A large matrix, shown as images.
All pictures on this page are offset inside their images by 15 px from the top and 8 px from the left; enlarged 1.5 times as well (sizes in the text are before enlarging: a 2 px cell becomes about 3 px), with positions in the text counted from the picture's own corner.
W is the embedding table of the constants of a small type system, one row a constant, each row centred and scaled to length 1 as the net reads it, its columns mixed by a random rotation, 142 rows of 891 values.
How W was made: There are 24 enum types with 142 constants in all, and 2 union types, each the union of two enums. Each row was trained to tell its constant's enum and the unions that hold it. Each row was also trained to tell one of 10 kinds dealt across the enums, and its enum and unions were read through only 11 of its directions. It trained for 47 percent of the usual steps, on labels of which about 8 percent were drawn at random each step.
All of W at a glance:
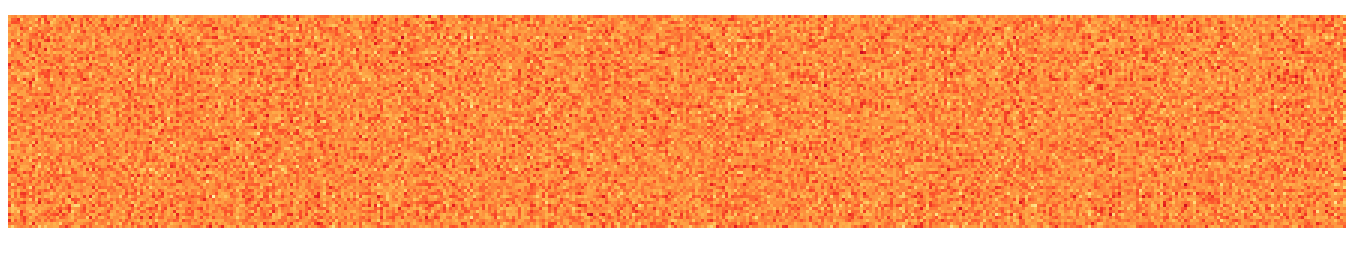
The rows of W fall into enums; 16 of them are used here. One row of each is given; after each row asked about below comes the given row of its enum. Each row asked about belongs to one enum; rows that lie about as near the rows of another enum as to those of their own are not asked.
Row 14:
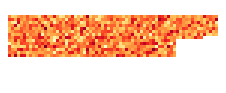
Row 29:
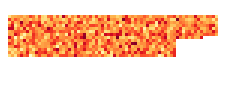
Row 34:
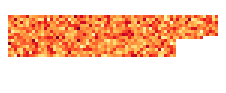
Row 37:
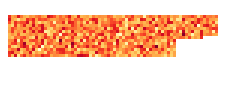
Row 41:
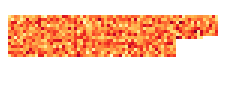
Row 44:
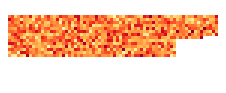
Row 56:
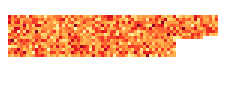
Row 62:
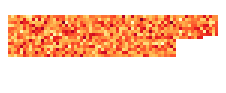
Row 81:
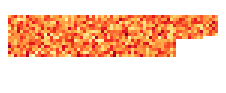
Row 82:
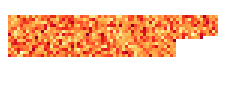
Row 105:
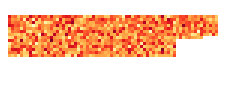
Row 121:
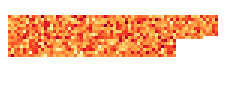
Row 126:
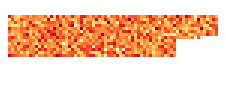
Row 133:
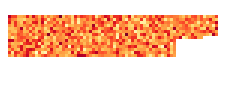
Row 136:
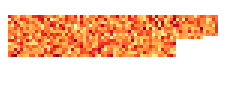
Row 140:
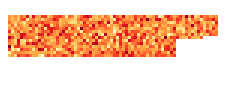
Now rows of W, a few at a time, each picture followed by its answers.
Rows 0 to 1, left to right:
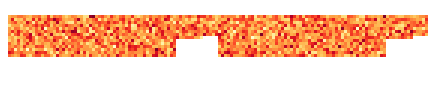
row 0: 62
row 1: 56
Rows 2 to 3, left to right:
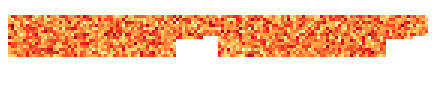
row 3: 81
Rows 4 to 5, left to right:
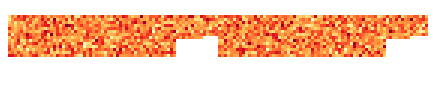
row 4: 140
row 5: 14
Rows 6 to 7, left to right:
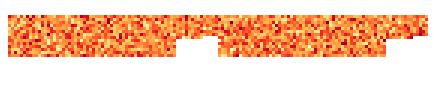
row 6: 121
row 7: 29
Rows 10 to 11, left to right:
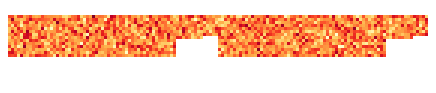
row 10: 37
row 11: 140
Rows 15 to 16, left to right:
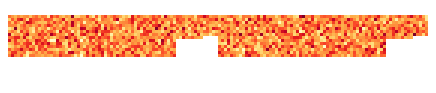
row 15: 126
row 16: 62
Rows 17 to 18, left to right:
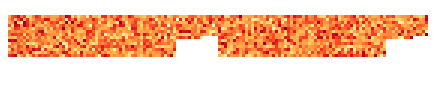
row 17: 136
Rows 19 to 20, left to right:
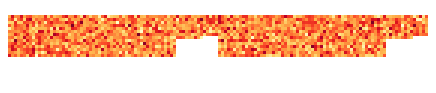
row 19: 14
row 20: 56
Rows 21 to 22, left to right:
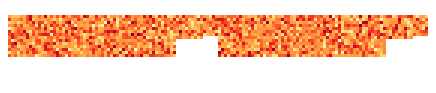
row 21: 14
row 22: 133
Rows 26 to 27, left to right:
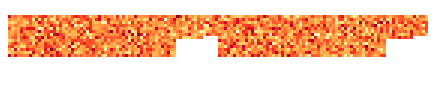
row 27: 136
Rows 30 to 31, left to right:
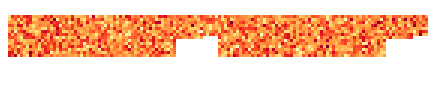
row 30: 82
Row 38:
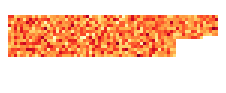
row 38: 14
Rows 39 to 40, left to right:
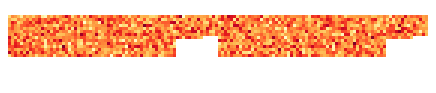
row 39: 41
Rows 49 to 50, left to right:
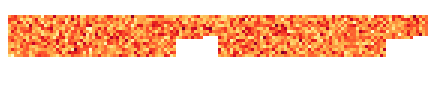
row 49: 44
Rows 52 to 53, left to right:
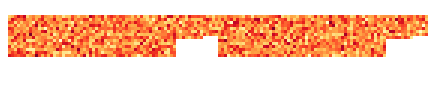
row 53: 136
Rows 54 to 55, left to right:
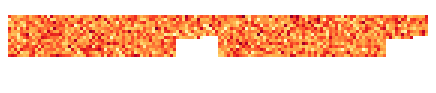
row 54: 126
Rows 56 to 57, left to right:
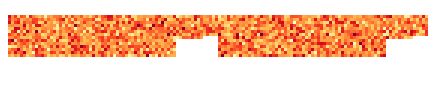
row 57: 126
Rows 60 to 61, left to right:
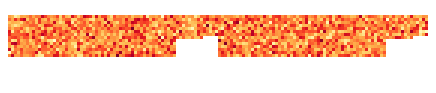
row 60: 140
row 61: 136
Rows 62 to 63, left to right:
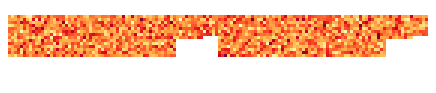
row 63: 133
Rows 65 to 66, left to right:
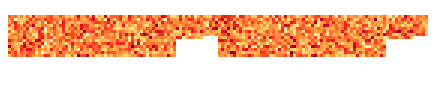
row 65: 37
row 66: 56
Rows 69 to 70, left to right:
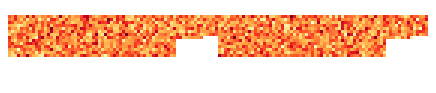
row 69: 34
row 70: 121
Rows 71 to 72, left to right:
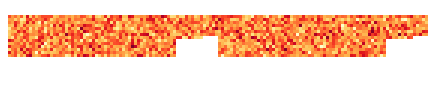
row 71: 37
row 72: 44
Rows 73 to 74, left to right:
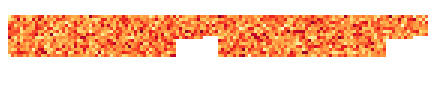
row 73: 62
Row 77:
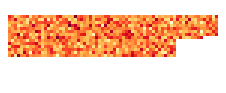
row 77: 34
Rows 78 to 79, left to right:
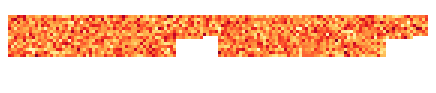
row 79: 133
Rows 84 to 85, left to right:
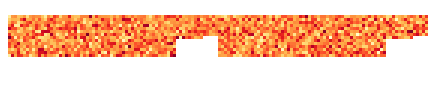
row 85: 62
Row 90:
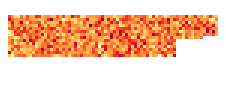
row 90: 29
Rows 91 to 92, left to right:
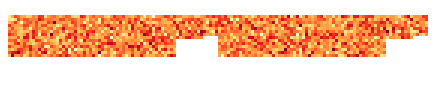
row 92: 44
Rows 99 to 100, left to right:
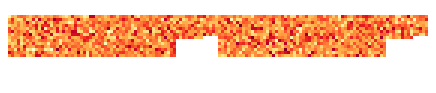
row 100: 44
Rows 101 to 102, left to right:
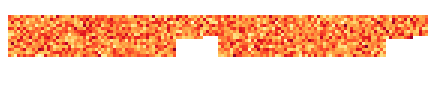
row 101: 34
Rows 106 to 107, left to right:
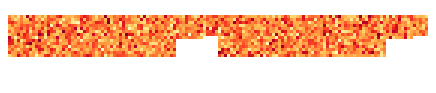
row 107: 133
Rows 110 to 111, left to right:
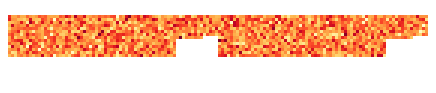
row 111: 136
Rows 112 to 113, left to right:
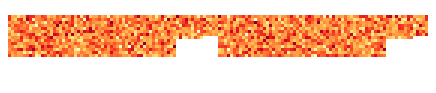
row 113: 34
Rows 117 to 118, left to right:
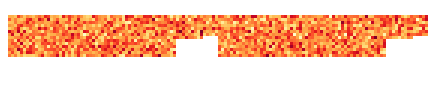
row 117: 81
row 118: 121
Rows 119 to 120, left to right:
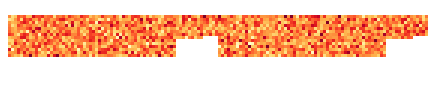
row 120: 56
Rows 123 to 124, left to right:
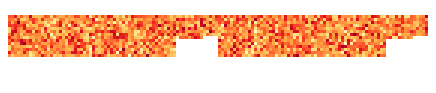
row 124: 37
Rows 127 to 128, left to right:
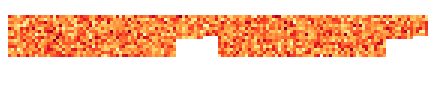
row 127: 34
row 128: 41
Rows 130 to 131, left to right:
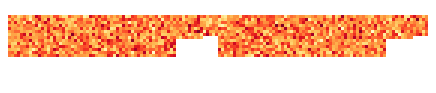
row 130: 62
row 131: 126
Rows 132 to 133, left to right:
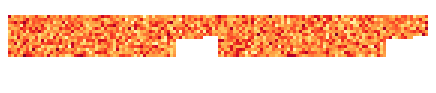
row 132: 133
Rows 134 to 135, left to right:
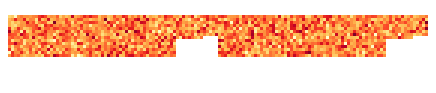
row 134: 140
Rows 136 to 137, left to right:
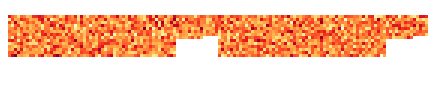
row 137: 44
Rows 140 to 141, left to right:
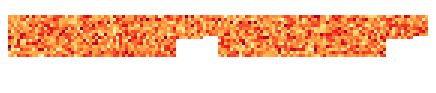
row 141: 29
